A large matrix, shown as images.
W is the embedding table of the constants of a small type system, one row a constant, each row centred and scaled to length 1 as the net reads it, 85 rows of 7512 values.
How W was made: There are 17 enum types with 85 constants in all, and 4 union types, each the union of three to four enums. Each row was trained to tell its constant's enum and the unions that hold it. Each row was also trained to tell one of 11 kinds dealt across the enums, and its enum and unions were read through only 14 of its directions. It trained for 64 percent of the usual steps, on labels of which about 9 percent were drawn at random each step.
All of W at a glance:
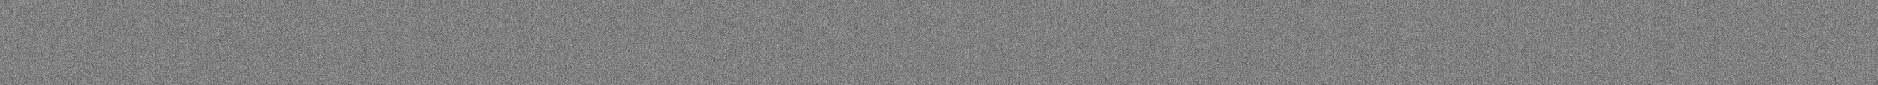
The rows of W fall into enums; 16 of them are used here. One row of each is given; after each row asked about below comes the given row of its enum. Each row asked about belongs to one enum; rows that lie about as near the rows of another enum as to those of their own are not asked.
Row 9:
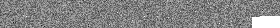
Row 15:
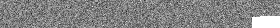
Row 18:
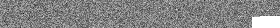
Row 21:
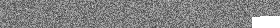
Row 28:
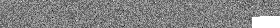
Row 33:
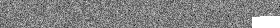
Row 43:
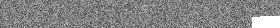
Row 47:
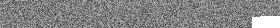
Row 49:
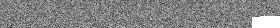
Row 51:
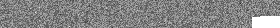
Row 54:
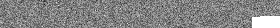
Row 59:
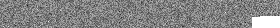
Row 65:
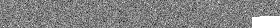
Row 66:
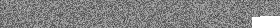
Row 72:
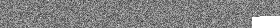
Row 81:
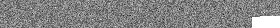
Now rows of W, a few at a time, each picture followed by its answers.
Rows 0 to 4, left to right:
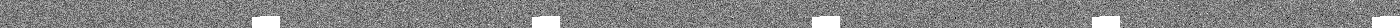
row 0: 49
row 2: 18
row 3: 9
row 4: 54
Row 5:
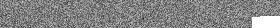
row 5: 66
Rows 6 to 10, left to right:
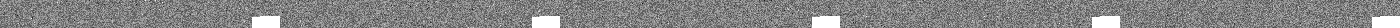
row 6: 28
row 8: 15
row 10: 47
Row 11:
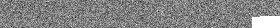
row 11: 72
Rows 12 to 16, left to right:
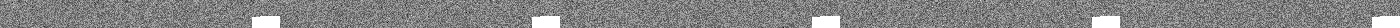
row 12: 66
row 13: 66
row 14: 15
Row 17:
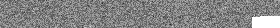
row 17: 72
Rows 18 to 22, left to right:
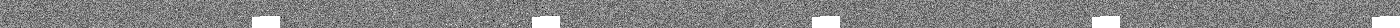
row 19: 21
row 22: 65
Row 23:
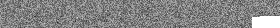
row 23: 47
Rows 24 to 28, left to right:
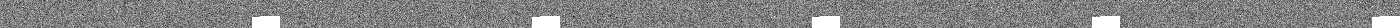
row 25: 72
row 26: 47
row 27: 15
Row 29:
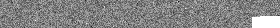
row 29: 28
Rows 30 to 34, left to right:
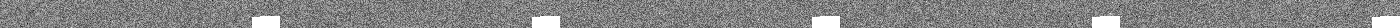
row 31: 49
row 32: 28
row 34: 54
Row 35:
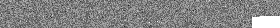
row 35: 51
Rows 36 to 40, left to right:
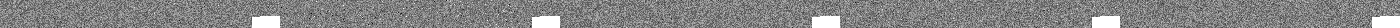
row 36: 15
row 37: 9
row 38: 28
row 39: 9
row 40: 72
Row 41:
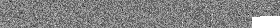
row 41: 18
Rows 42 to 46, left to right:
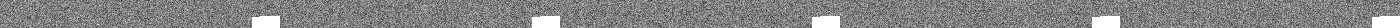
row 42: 81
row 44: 49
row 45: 72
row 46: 28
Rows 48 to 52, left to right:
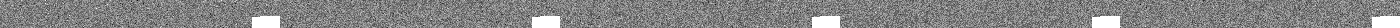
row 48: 59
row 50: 9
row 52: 49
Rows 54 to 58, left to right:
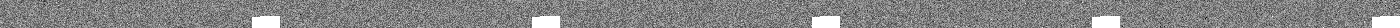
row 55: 81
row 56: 47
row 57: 49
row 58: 18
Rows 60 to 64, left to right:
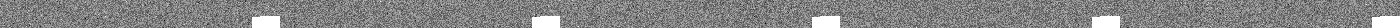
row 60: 28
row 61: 21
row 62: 9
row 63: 18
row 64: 21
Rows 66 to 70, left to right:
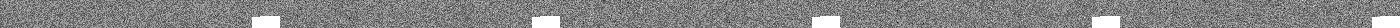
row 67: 66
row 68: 43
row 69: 54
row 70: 9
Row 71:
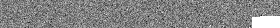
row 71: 49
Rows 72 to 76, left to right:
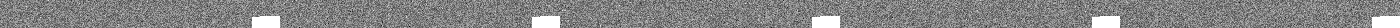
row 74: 21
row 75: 43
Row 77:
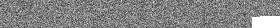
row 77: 47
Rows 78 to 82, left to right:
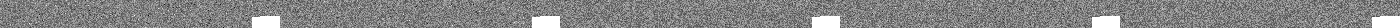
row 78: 54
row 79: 47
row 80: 65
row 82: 21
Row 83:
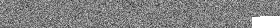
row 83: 59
